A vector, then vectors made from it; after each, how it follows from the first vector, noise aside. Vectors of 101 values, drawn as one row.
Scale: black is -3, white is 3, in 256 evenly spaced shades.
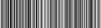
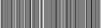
partly zeroed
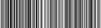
copied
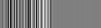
partly zeroed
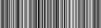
wrapped around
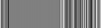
partly zeroed
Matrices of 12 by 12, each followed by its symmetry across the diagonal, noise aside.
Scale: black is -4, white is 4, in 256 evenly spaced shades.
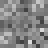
symmetric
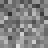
neither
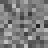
neither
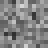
neither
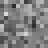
antisymmetric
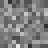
neither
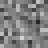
antisymmetric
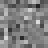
antisymmetric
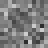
symmetric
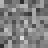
neither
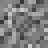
symmetric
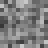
antisymmetric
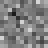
symmetric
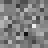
antisymmetric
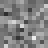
neither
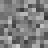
antisymmetric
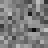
neither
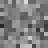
antisymmetric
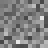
symmetric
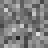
neither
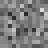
neither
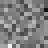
antisymmetric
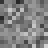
symmetric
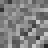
symmetric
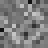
symmetric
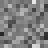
antisymmetric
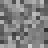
antisymmetric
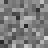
neither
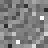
symmetric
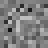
symmetric
